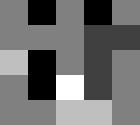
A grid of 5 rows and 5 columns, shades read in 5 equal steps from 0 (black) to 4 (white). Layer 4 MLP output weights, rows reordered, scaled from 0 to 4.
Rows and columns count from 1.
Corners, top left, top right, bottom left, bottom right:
2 2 2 2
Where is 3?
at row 3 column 1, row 5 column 3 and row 5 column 4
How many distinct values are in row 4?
4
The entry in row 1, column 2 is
0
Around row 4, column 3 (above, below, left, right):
2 3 0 1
